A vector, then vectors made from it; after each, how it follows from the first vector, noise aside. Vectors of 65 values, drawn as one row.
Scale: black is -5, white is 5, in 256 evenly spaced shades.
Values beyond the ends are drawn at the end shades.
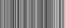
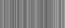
shrunk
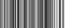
scaled up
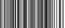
scaled up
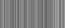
shrunk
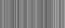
shrunk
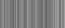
shrunk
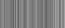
shrunk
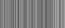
shrunk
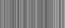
shrunk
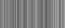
shrunk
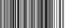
scaled up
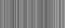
shrunk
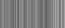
shrunk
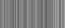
shrunk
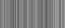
shrunk
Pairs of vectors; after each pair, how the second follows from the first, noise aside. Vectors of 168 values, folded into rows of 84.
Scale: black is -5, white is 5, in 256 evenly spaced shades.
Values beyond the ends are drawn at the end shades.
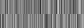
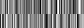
scaled up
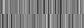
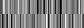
scaled up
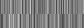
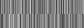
copied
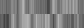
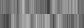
copied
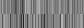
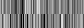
scaled up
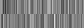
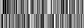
scaled up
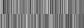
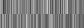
copied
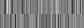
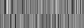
copied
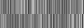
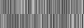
copied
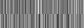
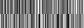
scaled up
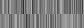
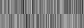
copied
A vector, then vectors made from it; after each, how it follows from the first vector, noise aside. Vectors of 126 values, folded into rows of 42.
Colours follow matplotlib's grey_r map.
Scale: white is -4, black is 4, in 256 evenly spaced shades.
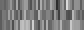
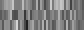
reversed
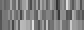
copied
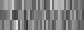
reversed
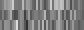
reversed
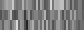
reversed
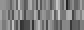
negated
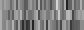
negated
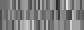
copied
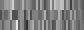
reversed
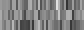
negated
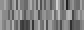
negated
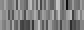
negated
